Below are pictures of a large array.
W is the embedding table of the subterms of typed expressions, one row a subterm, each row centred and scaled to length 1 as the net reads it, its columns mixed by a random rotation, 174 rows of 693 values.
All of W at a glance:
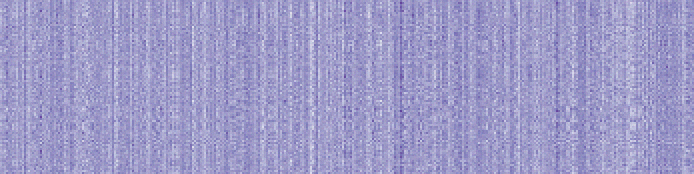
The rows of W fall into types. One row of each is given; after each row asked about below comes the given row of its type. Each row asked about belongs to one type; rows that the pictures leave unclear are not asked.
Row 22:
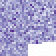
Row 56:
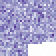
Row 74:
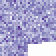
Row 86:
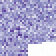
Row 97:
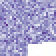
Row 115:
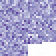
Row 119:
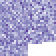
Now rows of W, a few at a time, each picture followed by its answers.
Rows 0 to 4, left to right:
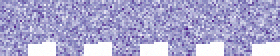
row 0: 56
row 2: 115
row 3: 86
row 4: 97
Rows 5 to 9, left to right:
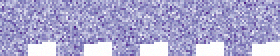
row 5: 22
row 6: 74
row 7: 115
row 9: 119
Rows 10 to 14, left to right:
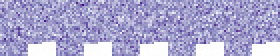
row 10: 86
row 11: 119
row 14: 22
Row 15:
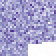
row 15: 22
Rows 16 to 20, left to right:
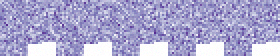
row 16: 97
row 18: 119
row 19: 86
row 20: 86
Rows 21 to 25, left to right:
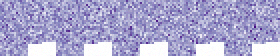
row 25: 119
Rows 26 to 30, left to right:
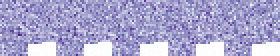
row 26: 86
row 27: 86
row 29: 56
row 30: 97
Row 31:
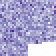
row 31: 22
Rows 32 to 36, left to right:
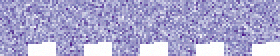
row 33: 115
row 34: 97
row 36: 86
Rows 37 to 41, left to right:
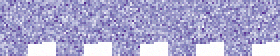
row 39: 56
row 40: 74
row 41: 22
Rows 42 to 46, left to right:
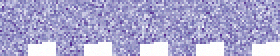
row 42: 22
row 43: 115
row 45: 74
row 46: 119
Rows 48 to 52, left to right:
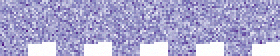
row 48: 119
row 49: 22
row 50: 119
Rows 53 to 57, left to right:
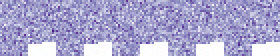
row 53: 86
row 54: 22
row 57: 115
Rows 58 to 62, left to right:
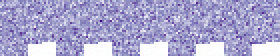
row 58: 22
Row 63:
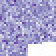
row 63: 97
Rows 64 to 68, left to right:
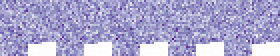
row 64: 74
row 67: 74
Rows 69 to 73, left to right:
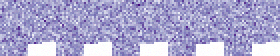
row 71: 119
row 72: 74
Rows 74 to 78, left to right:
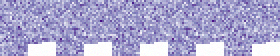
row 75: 86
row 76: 119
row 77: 86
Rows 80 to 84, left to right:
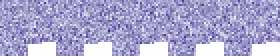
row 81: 86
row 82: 56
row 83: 97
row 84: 97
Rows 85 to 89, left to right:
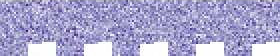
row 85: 119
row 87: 56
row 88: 115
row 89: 115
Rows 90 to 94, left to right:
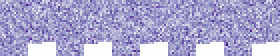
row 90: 119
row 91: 22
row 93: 86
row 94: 119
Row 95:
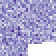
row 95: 86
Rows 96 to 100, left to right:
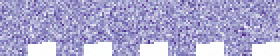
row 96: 97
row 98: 22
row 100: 86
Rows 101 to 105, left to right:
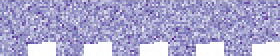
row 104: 74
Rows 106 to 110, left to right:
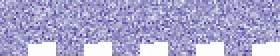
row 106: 22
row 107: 86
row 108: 22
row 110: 86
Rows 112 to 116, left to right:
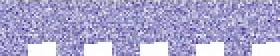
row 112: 115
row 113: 74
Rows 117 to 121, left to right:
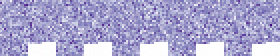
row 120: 74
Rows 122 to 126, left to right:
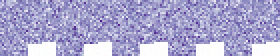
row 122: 22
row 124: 97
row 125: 115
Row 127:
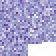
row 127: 115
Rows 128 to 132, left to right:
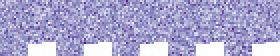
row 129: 115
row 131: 22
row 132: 74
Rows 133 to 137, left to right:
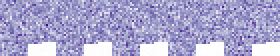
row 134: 97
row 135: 56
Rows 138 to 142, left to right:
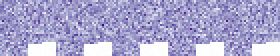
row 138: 56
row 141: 115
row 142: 56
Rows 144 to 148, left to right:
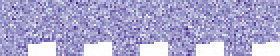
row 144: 74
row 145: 119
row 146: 115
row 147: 86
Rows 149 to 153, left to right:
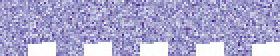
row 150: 22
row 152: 86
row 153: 115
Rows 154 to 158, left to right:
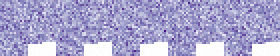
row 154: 56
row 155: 22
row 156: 86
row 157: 119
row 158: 74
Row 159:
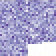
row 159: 97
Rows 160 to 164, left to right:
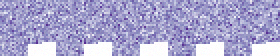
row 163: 115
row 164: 97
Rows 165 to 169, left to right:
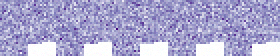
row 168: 56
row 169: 56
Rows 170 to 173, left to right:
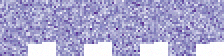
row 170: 22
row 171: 22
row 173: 74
